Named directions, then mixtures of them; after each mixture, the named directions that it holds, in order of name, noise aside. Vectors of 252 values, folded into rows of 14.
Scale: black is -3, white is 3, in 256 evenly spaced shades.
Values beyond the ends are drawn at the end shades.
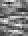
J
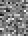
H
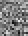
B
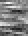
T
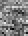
B, T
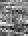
B, T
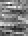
T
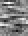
J, T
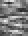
J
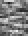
J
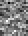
H, J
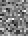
B, H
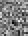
B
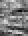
J, T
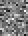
H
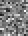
H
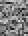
B, J
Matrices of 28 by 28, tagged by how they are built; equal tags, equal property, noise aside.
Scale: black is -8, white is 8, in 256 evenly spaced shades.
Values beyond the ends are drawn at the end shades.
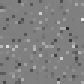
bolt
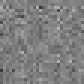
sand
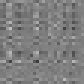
sand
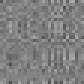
sand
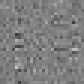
sand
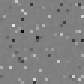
bolt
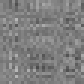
sand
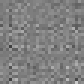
sand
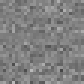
sand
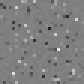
bolt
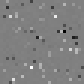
bolt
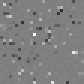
bolt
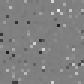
bolt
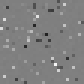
bolt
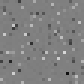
bolt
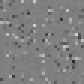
bolt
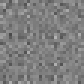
sand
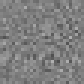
sand
